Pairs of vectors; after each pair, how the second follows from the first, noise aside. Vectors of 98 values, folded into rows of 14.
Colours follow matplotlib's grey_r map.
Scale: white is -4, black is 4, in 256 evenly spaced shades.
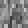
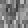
reversed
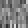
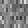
shuffled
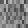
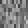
shuffled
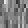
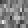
shuffled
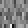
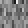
reversed
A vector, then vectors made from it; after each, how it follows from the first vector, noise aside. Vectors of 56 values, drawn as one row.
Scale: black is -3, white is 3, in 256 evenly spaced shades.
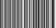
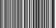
copied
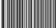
reversed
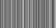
shrunk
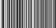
reversed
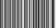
copied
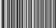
reversed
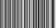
copied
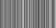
shrunk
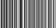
wrapped around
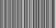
shrunk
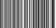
copied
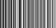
wrapped around
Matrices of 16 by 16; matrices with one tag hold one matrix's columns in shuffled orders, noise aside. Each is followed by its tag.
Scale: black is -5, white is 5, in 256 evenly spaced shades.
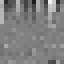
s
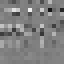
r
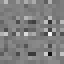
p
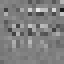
r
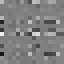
p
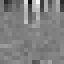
s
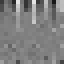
s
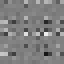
p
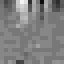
s
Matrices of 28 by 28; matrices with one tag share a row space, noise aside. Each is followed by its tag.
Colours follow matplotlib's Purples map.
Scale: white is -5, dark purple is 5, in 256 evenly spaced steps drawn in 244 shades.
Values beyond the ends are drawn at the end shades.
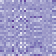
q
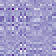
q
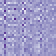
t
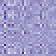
t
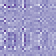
t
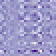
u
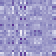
q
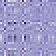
t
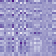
q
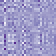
t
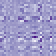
u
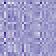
t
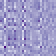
t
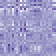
q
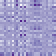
q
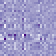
t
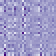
t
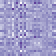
q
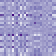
q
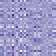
q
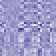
u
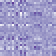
q
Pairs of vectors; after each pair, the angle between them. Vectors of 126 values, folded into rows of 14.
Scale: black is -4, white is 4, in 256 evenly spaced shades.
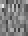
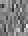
partly opposed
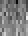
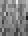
nearly opposite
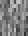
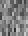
nearly opposite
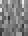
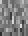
partly aligned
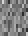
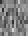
orthogonal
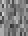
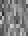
nearly opposite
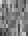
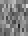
partly aligned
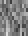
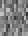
partly opposed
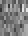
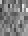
nearly parallel
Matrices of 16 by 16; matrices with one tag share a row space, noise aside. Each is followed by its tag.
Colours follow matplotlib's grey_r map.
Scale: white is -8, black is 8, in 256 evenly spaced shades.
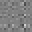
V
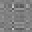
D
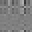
V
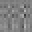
V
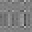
V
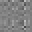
V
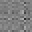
V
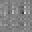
V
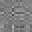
D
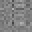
D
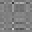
D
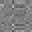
D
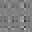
V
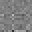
D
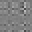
V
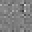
V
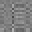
D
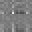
D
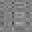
D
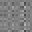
V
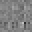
V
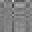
D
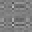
D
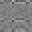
D
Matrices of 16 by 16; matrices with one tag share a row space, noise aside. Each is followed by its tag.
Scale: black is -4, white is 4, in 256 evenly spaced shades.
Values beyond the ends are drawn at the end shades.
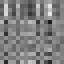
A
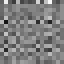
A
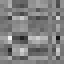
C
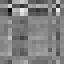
C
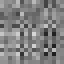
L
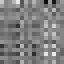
L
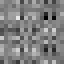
L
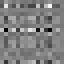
A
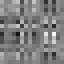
L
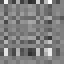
A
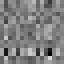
A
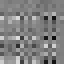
L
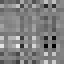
L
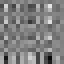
A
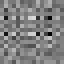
A
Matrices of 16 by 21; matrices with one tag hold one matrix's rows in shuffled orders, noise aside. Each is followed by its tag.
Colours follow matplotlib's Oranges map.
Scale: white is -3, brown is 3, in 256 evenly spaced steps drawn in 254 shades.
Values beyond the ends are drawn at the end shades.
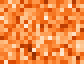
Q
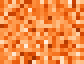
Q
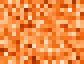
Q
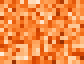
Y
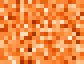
Q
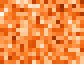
Y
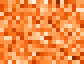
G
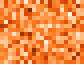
Q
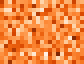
G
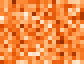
Y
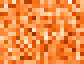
Q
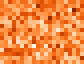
G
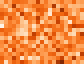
Y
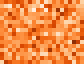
G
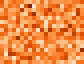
Q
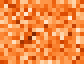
Q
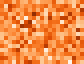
Q
